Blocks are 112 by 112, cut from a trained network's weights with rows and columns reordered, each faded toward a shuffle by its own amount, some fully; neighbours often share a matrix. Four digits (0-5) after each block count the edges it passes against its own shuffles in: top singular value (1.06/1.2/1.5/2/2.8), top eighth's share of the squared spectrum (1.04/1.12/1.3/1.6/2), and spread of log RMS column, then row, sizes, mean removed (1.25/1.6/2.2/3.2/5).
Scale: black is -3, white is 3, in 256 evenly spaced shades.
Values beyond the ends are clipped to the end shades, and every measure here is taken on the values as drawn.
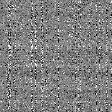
3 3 4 0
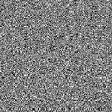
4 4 1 3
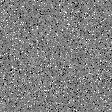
0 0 0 0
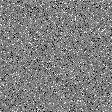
0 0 0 0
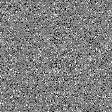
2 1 2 0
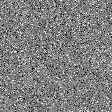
0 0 0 0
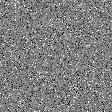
0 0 0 0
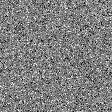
0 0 0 0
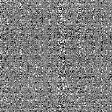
3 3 4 1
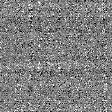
3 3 3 0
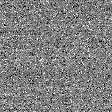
2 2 1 0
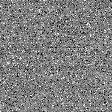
1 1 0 0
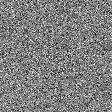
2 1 0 0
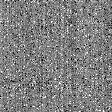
3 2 0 2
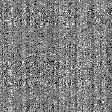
4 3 0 3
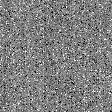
2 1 0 0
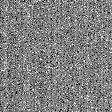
2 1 0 1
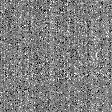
3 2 0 2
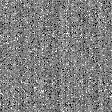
3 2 0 2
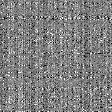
4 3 0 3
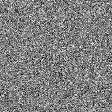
2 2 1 1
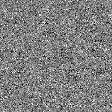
2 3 1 2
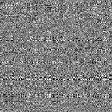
4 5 2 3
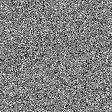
1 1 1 0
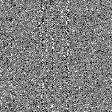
2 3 3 0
